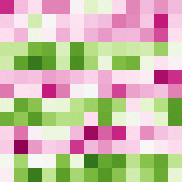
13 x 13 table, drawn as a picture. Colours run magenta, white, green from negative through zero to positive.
Grain: streaks across. Stripes: horizontal, repeating 3 times. Ninth with the highest average: middle left.
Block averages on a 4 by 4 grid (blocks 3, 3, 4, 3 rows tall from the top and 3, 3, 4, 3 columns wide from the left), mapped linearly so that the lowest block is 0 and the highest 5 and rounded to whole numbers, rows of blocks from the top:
2110 | 5542 | 4323 | 3455
